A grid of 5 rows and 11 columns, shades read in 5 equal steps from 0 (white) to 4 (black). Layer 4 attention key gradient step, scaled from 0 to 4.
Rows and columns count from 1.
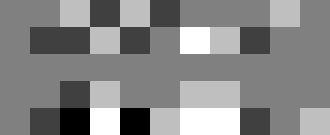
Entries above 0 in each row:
11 10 11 11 8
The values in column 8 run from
0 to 2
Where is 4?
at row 5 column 3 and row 5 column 5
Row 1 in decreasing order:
3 3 2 2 2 2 2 2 1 1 1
